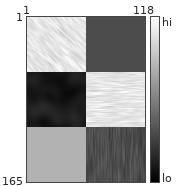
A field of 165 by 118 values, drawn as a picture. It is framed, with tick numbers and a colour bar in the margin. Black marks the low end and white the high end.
It is made of 3 by 2 panels. Panel 1,1: very high, slanting down to the right, faint in contrast. Panel 1,2: low, flat. Panel 2,1: very low, smooth, faint in contrast. Panel 2,2: very high, streaked across, faint in contrast. Panel 3,1: high, flat. Panel 3,2: low, streaked downward, faint in contrast.
